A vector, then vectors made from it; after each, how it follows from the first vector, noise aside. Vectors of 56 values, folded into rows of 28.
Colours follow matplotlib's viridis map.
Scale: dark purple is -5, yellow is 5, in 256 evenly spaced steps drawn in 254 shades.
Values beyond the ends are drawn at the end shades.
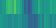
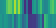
scaled up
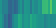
wrapped around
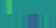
partly zeroed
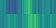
negated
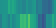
wrapped around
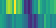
scaled up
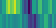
scaled up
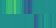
partly zeroed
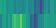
wrapped around
